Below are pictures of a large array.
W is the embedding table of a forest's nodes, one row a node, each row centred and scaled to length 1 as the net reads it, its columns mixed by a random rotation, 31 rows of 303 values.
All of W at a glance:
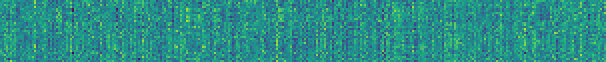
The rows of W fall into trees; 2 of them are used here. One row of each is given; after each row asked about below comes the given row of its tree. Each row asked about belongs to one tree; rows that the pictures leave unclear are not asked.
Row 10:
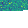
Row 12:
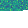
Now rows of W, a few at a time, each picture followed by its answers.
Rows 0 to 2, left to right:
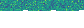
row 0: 12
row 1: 12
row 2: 12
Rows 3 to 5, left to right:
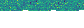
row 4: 10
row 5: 10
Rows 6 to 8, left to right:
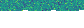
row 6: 12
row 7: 10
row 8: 10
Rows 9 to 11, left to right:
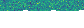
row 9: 10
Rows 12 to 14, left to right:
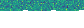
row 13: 10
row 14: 12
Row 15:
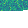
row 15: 12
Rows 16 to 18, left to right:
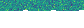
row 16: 10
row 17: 12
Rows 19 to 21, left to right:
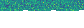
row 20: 12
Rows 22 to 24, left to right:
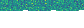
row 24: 12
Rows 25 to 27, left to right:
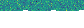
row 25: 12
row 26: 10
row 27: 12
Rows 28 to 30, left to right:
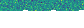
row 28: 12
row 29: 10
